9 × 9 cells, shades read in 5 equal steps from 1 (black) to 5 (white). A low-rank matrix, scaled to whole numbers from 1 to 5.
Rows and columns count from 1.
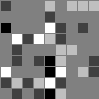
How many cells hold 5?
6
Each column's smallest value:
1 2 2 2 1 2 3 2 2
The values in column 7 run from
3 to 4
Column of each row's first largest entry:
5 1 5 2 6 6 1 5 6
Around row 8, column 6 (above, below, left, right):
5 4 5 3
